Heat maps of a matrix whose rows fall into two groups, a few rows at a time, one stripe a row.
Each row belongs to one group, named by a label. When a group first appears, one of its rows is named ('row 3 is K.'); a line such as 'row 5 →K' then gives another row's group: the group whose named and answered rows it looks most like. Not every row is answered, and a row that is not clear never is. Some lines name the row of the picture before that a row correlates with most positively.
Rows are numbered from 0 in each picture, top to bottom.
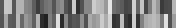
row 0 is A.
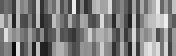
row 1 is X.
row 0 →A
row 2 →A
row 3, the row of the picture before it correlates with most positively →1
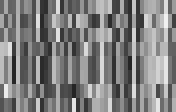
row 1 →X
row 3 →X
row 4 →X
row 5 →X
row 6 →A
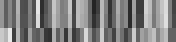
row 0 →X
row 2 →X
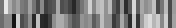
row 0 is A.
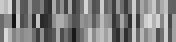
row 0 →X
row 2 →A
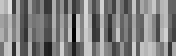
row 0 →X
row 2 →X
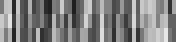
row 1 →X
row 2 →X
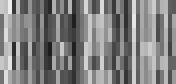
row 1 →A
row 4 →X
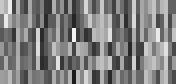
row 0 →X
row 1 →A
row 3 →X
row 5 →X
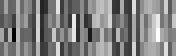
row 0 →A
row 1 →A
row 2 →X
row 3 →A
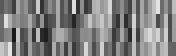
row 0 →A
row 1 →A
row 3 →X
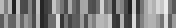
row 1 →A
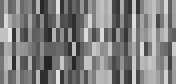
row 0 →A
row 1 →A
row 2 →X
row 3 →A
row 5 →A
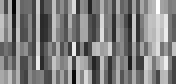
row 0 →X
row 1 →X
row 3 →A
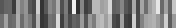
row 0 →A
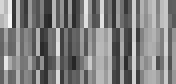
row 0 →X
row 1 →X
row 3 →A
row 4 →A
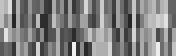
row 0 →X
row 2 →A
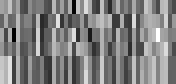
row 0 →X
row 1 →A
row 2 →X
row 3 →X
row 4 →X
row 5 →X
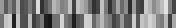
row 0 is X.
